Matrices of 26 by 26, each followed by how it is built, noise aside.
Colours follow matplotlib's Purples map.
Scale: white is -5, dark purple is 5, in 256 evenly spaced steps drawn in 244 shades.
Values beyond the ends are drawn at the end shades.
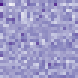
low rank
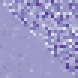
upper triangular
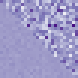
upper triangular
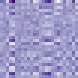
low rank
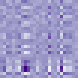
low rank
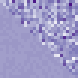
upper triangular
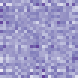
low rank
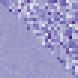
upper triangular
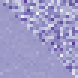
upper triangular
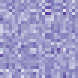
low rank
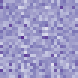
low rank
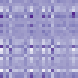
low rank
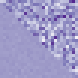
upper triangular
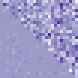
upper triangular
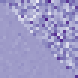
upper triangular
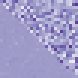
upper triangular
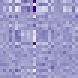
low rank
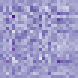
low rank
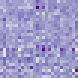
low rank
